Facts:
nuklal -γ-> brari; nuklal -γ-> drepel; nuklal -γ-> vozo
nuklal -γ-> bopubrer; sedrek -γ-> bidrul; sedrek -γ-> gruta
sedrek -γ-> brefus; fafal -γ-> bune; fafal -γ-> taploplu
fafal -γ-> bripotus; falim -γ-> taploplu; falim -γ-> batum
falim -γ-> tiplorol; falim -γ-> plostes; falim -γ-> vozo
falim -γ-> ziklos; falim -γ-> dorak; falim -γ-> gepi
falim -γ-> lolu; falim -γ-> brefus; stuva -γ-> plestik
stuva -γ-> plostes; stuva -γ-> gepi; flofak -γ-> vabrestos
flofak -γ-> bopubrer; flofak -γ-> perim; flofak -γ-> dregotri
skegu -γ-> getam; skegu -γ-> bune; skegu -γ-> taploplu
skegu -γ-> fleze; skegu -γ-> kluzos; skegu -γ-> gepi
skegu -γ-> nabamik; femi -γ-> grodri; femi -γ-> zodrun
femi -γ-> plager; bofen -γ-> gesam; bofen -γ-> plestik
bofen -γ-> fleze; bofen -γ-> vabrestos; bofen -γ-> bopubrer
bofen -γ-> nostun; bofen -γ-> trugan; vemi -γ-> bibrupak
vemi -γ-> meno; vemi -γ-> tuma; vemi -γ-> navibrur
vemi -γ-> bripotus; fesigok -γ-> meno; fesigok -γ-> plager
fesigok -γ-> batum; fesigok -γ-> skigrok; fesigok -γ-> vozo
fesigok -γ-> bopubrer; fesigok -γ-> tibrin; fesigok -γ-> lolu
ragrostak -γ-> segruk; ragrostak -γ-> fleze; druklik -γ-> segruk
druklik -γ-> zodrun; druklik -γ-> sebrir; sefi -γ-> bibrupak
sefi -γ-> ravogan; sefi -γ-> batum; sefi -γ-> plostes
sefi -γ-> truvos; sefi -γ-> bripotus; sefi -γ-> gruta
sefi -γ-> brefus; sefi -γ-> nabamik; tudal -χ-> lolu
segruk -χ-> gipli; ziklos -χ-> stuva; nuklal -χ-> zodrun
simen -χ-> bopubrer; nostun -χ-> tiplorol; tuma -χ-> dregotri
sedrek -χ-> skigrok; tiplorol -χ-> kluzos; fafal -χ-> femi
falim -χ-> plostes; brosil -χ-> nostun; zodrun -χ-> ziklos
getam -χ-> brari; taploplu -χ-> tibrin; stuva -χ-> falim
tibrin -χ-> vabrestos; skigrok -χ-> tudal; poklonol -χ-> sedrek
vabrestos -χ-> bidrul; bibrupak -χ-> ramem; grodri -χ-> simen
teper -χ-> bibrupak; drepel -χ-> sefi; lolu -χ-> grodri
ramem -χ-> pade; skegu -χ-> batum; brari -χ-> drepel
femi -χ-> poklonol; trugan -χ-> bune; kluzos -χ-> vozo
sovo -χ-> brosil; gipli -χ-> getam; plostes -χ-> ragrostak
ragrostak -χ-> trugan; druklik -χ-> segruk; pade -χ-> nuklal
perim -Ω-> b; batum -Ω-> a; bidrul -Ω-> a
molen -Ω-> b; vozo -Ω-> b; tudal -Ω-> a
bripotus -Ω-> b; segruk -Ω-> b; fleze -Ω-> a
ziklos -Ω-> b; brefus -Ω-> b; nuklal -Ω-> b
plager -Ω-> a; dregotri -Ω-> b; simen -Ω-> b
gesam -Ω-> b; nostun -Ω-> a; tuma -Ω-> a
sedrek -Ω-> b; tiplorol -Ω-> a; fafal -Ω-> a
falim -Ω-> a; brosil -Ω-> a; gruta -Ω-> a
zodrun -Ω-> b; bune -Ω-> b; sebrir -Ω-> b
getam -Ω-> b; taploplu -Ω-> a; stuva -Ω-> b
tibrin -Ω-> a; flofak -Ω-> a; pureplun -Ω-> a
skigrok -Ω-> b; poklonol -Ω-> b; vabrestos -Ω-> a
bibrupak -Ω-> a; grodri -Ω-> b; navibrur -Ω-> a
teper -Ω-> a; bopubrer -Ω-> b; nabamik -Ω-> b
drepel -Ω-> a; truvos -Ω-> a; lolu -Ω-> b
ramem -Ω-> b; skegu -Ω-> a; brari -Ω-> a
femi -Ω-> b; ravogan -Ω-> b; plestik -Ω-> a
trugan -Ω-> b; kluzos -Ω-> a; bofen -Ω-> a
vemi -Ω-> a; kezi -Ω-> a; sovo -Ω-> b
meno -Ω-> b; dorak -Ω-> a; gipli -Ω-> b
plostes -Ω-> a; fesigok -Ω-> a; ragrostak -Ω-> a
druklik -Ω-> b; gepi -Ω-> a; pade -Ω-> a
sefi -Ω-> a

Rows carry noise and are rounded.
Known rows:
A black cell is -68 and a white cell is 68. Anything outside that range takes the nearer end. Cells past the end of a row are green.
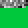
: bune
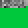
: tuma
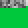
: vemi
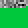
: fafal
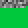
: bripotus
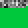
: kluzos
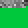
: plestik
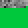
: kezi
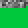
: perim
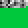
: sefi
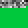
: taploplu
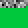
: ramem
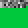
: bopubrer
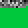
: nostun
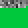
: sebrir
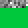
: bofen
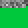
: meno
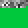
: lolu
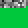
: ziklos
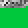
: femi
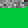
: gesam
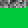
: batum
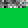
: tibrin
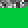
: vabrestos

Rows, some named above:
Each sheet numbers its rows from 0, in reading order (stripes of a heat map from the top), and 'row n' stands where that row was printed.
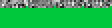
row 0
sedrek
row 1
tuma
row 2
kluzos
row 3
kluzos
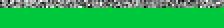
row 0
sefi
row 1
druklik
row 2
getam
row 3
kluzos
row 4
bibrupak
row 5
dregotri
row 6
tiplorol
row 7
stuva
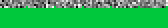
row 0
ragrostak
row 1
segruk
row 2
zodrun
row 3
brari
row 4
nuklal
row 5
fesigok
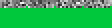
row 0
skegu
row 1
sebrir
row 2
nuklal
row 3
pade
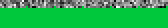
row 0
vabrestos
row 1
vozo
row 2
tibrin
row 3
flofak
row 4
falim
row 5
trugan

